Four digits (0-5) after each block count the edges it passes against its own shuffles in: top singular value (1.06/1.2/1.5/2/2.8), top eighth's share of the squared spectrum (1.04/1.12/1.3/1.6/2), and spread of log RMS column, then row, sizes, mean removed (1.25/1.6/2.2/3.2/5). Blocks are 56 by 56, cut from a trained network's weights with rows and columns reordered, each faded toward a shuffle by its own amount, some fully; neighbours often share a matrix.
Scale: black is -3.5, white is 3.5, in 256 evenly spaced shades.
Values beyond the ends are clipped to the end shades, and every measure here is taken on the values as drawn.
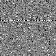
2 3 0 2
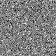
0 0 0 0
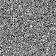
0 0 0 0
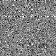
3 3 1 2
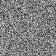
1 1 0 0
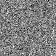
0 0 0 0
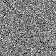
1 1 0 0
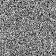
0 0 0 0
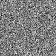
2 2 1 0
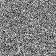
0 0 0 0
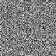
3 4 2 1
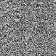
3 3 1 0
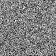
0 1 0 0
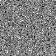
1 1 1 0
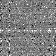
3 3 2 1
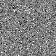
0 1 0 0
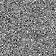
2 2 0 0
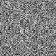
3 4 2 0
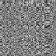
4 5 3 2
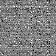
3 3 2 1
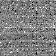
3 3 2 1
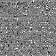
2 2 1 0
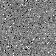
0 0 0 0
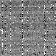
3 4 3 0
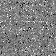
1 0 0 0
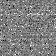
1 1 0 0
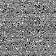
2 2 1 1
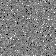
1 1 1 0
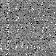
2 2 1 0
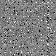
1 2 1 0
